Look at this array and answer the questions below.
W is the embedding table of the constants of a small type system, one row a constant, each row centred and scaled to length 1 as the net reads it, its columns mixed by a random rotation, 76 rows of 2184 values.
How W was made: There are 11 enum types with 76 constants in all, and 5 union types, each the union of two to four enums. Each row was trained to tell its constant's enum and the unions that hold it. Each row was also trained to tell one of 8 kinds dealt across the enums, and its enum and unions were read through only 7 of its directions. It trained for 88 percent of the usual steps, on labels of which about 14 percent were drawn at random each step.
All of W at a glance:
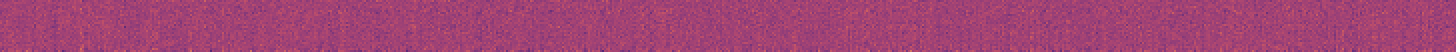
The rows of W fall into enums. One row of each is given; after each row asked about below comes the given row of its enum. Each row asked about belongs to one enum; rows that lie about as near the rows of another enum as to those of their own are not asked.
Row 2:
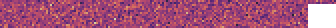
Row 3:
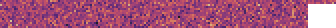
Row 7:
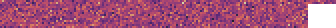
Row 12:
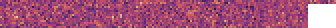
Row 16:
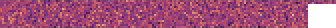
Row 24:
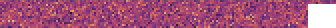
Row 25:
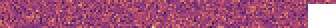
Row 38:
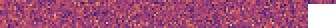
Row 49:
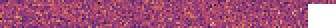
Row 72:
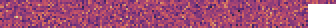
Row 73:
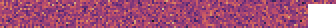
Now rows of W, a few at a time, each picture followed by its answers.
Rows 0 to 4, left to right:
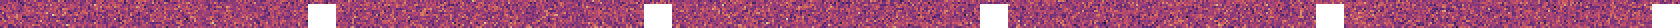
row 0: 12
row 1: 73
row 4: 72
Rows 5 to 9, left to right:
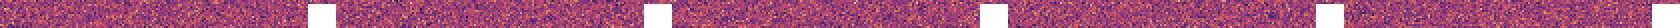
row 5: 12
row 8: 2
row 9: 25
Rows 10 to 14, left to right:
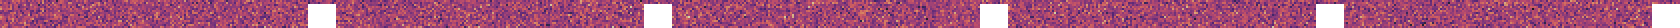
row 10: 38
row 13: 38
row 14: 72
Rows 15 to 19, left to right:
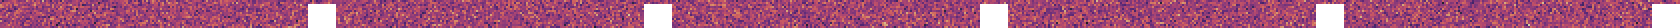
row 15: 49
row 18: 73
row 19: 49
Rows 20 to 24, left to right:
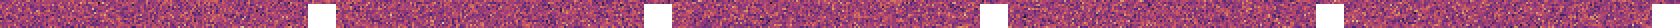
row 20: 49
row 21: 38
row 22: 49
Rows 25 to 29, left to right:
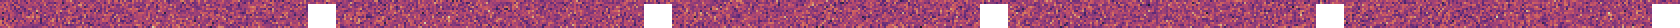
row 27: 2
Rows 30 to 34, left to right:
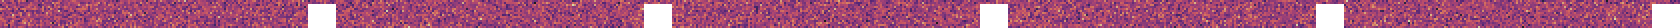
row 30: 38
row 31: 7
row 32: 73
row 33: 24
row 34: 7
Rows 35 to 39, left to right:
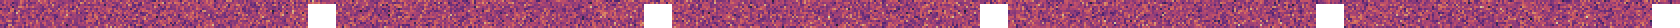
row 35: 3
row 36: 73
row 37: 25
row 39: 12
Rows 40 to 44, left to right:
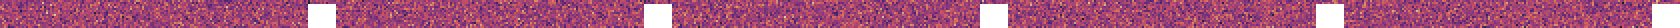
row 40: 38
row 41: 38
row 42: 38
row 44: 49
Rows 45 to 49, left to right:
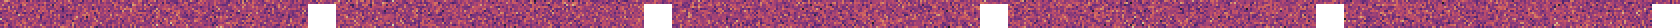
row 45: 2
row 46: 7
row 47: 72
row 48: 73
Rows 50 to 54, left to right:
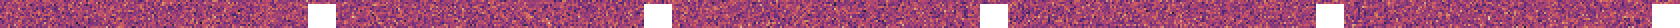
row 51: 72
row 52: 2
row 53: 25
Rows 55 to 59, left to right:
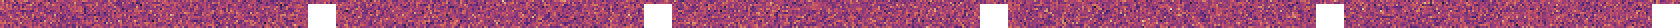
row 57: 7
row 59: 49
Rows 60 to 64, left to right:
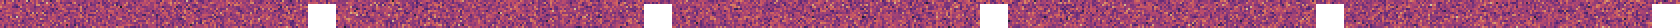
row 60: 72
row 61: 24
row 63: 7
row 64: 25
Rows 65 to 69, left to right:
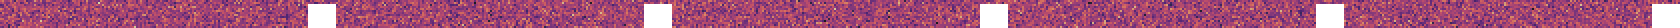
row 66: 73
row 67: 73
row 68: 2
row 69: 72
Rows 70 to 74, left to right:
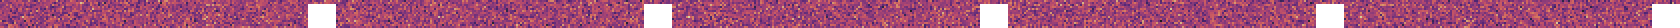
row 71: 7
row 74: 72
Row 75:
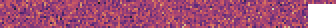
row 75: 49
